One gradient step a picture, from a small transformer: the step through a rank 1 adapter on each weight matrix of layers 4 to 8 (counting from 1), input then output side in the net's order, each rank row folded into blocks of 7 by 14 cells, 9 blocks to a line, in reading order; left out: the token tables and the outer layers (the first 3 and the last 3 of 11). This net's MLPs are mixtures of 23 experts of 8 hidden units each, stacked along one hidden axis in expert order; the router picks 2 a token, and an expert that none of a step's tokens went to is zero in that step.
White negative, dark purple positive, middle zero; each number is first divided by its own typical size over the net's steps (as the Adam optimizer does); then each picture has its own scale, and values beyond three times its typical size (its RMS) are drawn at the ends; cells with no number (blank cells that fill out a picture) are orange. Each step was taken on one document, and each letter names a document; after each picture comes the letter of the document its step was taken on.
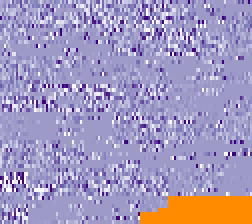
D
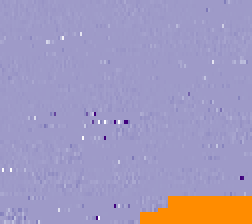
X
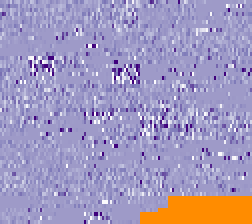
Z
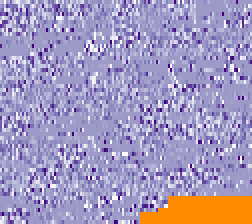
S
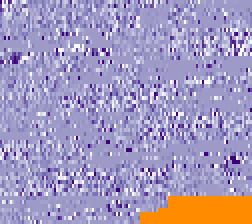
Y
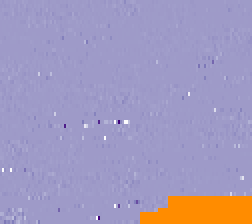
X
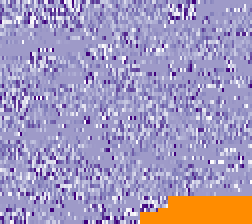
S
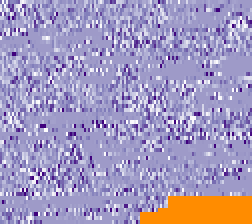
Y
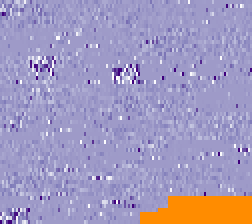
Z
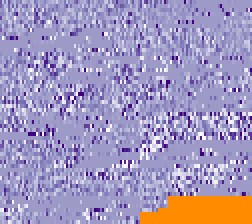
Y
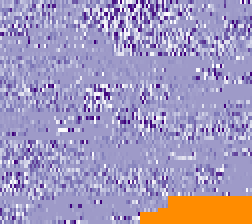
D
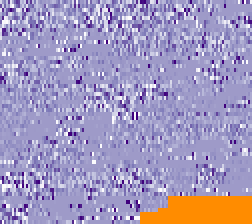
D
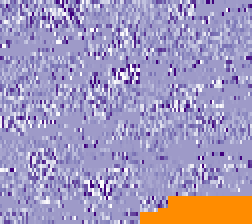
S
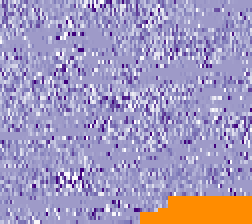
Y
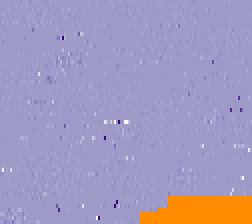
X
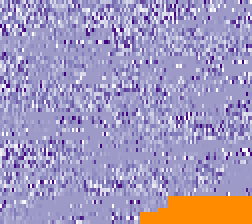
D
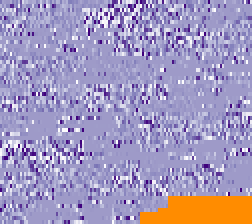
D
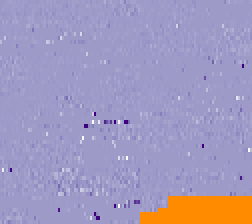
X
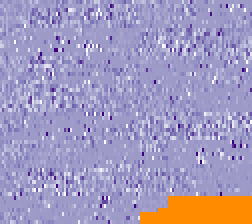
Z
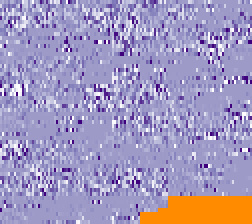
D
